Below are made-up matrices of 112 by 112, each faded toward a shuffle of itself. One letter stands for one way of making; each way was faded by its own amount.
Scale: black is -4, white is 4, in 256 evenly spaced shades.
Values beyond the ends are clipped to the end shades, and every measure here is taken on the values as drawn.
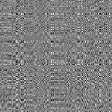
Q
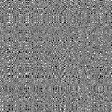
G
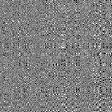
G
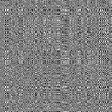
Q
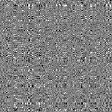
G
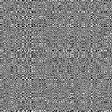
Q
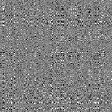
G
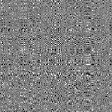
G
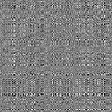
Q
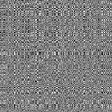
Q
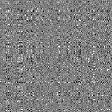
G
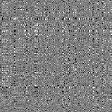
G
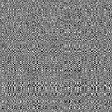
Q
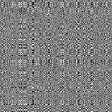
Q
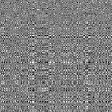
Q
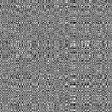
Q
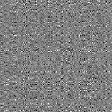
G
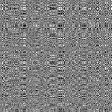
Q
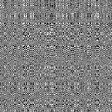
Q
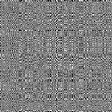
Q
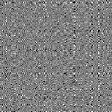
G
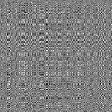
Q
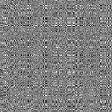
Q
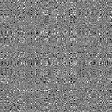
G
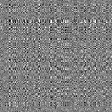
Q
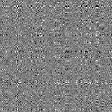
G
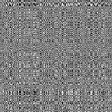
Q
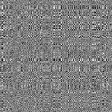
Q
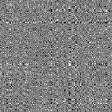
G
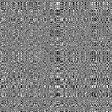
Q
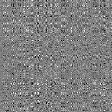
G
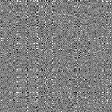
G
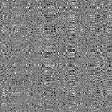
G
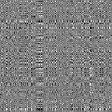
Q
